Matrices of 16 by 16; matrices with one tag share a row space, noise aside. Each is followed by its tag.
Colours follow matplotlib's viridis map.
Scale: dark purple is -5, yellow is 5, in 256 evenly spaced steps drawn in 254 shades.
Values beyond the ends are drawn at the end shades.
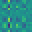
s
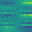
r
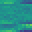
r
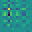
s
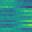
r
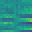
r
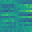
r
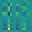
s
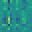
s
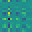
s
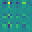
s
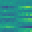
r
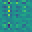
s
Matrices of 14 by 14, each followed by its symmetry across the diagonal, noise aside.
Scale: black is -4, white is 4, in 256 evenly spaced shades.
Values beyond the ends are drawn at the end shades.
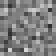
antisymmetric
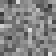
neither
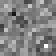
symmetric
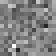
neither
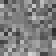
antisymmetric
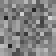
neither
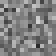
neither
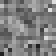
antisymmetric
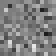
antisymmetric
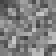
symmetric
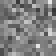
neither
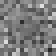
symmetric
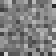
antisymmetric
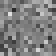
antisymmetric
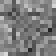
symmetric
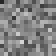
neither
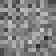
symmetric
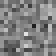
antisymmetric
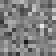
antisymmetric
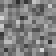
antisymmetric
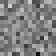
neither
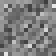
symmetric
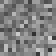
symmetric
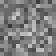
symmetric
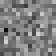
neither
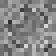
symmetric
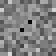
symmetric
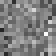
neither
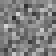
antisymmetric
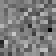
neither
